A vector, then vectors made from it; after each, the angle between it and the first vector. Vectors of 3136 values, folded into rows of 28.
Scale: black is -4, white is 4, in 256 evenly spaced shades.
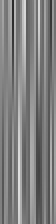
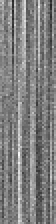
nearly parallel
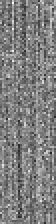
partly opposed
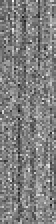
partly opposed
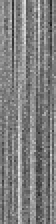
nearly parallel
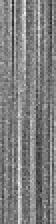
nearly parallel
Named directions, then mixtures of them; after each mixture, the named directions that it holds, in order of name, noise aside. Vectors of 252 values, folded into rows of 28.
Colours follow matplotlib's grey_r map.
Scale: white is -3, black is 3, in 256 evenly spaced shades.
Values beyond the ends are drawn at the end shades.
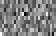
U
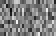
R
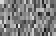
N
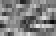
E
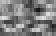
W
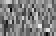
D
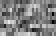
E, R, W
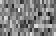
E, N, R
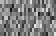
D, N, R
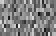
N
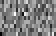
U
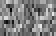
D, R, W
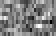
D, E, W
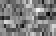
N, W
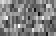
D, N, W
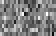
U, W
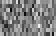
D, U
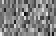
U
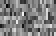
E, R, U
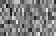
R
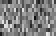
D, R, U
